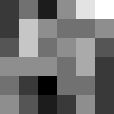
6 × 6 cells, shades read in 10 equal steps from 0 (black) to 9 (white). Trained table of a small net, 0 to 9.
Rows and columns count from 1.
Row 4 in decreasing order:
6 5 5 5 4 2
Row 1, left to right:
2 4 1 5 8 9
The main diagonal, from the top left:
2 7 4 4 4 2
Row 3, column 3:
4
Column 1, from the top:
2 2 3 5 4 5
